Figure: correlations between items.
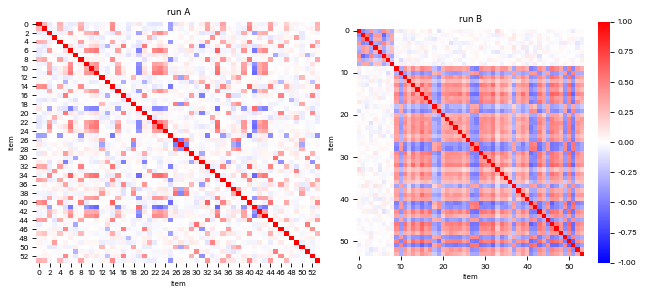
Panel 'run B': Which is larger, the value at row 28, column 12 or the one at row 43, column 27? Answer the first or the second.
the first
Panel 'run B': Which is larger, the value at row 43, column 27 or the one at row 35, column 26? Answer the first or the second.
the second
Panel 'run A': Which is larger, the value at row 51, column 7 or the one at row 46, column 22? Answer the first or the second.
the second
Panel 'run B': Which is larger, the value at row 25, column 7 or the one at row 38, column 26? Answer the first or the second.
the second
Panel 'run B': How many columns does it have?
54
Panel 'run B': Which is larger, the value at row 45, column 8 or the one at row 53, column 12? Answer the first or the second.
the second
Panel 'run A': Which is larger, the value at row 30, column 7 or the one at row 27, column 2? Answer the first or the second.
the second
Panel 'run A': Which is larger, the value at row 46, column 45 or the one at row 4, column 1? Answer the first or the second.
the second
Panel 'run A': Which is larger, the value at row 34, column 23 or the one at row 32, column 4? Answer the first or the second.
the first
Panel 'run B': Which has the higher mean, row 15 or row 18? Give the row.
15
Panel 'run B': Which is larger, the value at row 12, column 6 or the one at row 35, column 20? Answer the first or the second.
the second
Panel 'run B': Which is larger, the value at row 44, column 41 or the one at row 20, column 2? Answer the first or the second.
the second
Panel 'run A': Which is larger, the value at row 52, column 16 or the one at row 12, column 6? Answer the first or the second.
the first
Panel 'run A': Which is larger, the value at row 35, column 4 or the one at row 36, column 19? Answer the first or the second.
the first
